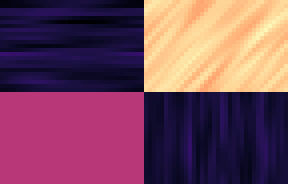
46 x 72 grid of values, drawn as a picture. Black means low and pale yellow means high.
It is made of 2 by 2 panels. Panel 1,1: very low, streaked across, faint in contrast. Panel 1,2: very high, slanting up to the right, faint in contrast. Panel 2,1: middling, flat. Panel 2,2: very low, streaked downward, faint in contrast.
